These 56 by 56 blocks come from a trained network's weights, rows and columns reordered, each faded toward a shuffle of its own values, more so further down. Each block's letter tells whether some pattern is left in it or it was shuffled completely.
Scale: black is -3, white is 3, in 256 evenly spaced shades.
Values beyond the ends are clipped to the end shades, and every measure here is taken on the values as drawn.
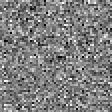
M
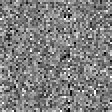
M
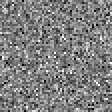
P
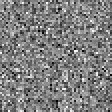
M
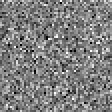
M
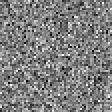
P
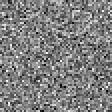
P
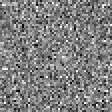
M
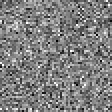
M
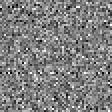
M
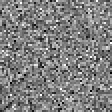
P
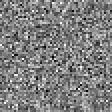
M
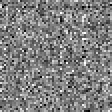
M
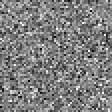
P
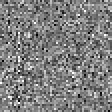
M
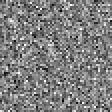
P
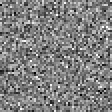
P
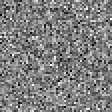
P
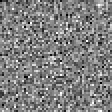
M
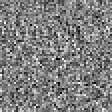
M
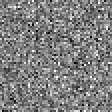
M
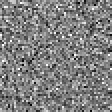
P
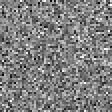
P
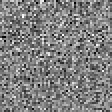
M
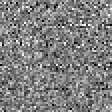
M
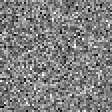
P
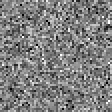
P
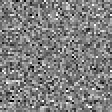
M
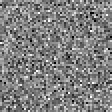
P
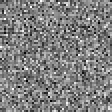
M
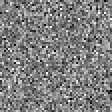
P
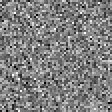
P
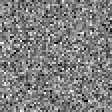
P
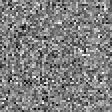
M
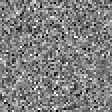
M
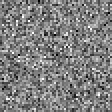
M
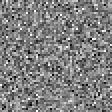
P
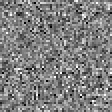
M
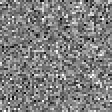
M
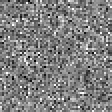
M
